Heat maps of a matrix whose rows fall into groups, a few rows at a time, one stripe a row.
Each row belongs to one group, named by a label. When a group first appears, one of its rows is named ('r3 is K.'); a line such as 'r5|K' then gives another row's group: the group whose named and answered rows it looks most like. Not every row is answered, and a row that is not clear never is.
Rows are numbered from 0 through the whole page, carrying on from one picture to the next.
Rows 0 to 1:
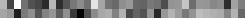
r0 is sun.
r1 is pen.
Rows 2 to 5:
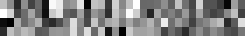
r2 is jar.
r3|jar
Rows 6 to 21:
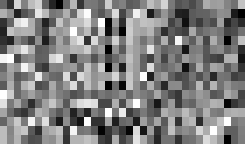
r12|jar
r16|jar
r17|sun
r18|pen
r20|sun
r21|sun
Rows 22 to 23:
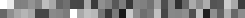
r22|jar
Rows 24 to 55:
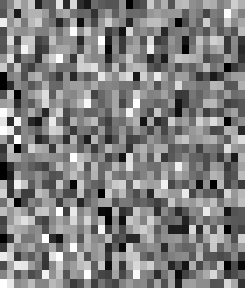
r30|jar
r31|sun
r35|sun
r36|jar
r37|sun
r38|jar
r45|pen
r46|pen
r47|sun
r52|jar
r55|jar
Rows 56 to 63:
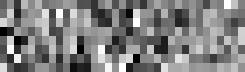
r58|sun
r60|pen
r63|pen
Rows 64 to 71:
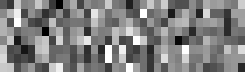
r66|sun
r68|sun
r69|pen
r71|jar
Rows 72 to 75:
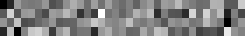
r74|sun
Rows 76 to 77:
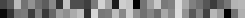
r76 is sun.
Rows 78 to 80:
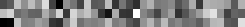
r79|sun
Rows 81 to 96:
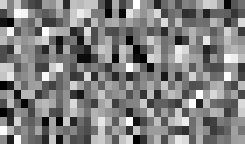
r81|sun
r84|jar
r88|jar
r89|jar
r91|pen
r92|pen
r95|jar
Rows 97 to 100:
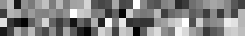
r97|sun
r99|pen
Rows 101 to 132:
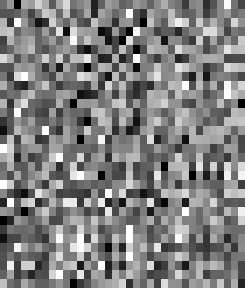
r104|sun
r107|sun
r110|pen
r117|jar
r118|jar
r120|pen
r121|jar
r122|pen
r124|pen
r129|jar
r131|jar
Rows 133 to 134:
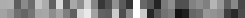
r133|sun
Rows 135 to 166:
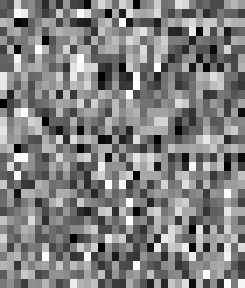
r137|pen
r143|sun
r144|sun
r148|jar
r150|sun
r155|pen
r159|jar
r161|pen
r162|pen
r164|sun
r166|pen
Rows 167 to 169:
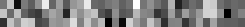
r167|sun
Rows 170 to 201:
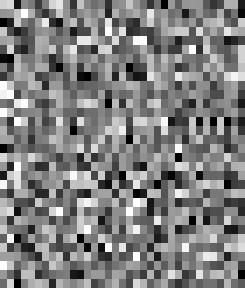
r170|jar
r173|pen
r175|pen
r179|jar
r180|jar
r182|jar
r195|sun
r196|pen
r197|pen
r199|jar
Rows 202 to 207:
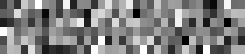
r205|jar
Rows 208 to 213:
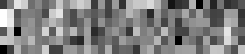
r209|jar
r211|sun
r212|jar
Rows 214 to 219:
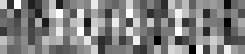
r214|sun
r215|jar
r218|sun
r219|pen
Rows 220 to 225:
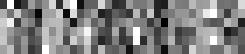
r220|pen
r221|sun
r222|jar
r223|sun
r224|sun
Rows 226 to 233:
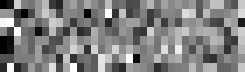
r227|pen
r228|jar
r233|pen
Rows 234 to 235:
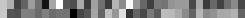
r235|pen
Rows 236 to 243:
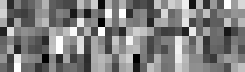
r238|pen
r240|jar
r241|jar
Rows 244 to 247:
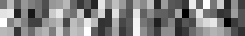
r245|jar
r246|sun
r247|sun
